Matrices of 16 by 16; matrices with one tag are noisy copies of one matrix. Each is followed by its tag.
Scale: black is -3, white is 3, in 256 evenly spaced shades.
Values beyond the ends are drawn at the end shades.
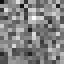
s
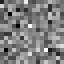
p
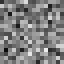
p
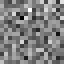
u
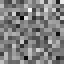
u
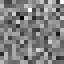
u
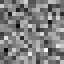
p
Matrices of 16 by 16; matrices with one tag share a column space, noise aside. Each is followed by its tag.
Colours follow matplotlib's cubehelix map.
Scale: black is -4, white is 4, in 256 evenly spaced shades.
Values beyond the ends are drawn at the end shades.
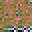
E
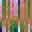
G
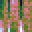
G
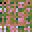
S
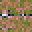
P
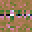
P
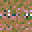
P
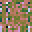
S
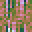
G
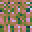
S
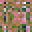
S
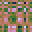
S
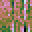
G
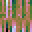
G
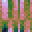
G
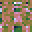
S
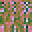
S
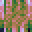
G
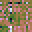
S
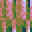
G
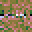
P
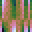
G
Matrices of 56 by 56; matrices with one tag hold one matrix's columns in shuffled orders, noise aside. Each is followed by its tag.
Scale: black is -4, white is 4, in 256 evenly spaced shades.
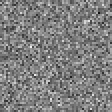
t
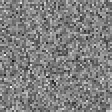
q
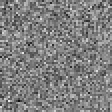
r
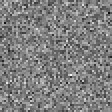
t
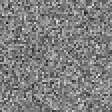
t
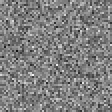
t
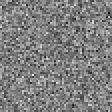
t
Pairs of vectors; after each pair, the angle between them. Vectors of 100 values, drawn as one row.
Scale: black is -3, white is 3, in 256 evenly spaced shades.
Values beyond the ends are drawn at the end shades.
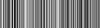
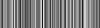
partly opposed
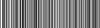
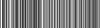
nearly parallel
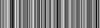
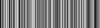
partly aligned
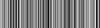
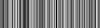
partly opposed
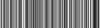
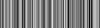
nearly opposite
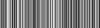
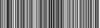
nearly opposite
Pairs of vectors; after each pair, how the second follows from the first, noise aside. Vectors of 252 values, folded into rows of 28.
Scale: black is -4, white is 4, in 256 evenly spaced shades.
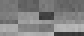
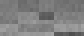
shrunk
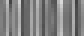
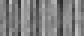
negated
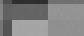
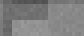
shrunk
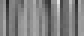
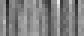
copied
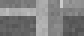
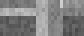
copied
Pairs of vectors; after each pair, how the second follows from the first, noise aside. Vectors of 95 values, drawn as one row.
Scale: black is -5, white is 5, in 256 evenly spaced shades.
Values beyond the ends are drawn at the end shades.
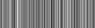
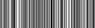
scaled up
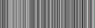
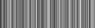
shuffled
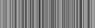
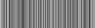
shuffled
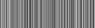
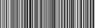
scaled up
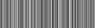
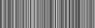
shuffled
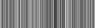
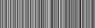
shuffled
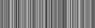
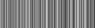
shuffled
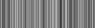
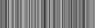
shuffled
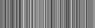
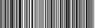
scaled up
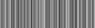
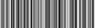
scaled up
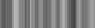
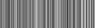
shuffled
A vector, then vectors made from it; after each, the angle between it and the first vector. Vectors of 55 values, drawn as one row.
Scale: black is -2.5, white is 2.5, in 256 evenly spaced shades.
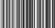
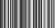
partly opposed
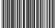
partly aligned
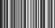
partly opposed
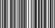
partly opposed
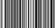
partly opposed
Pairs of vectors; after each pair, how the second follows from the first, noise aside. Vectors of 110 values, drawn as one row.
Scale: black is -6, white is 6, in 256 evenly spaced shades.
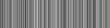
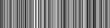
scaled up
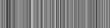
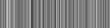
negated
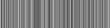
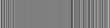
partly zeroed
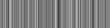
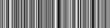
scaled up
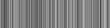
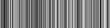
scaled up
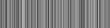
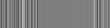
partly zeroed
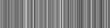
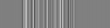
partly zeroed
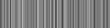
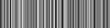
scaled up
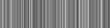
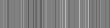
partly zeroed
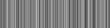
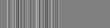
partly zeroed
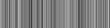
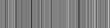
partly zeroed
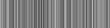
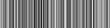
scaled up
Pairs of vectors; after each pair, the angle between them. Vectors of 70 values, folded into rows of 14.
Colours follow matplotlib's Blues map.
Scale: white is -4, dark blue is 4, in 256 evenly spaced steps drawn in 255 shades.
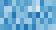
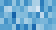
nearly parallel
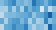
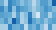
orthogonal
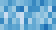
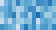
orthogonal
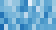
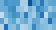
nearly opposite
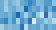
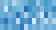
nearly parallel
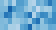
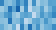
partly aligned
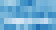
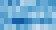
nearly opposite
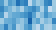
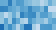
partly aligned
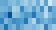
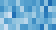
nearly opposite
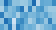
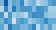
partly aligned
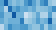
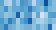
orthogonal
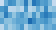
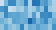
nearly parallel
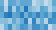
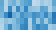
nearly parallel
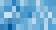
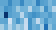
partly opposed
